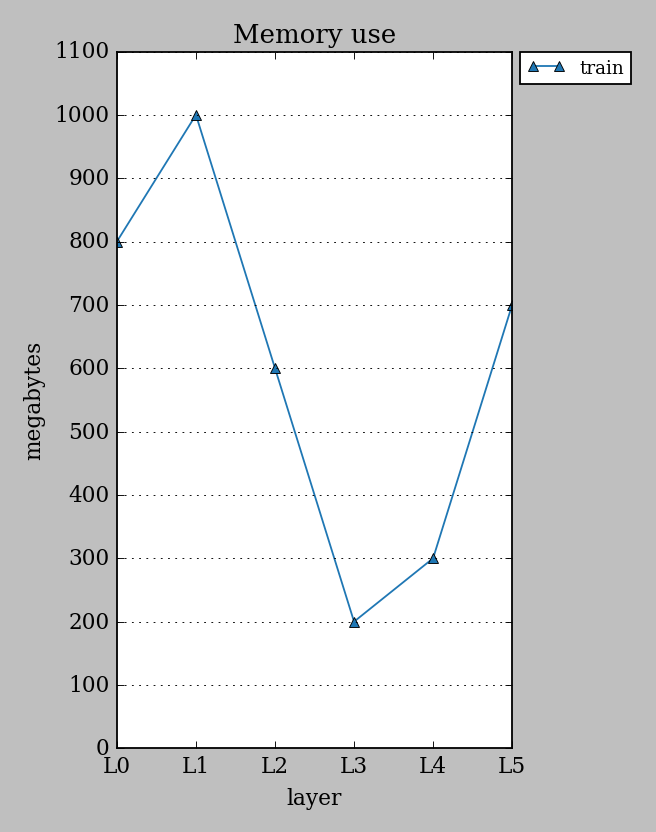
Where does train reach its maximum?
L1
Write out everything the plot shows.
Title: Memory use
x-axis: layer, ticks L0 L1 L2 L3 L4 L5
y-axis: megabytes, ticks 0 100 200 300 400 500 600 700 800 900 1000 1100
Legend: train
Values:
train: 800 1000 600 200 300 700
